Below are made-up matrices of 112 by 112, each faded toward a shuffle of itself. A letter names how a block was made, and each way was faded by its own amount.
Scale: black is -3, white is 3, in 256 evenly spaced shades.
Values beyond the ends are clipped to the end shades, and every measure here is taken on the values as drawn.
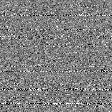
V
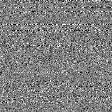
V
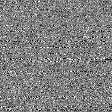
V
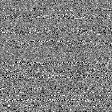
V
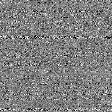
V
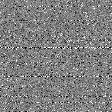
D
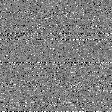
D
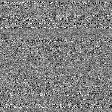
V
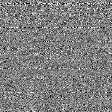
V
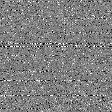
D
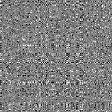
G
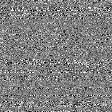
V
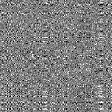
G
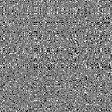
G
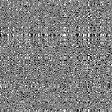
G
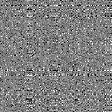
G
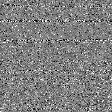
D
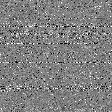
D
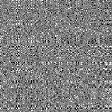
G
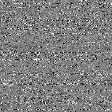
D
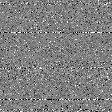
D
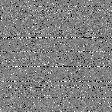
D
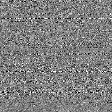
V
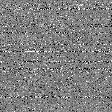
D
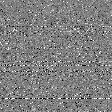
D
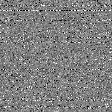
D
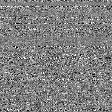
V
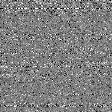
D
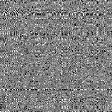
G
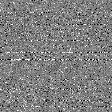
D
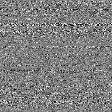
V
